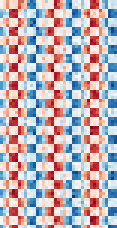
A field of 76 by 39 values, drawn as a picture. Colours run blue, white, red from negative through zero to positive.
Seam: none. Average level on the scale: 50%. Stripes: upright, repeating 3 times. Slope: none.
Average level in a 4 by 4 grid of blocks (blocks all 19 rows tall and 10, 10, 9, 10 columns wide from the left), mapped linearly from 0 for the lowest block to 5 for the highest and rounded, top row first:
5 3 0 3 / 5 3 0 3 / 5 3 0 3 / 5 3 0 3
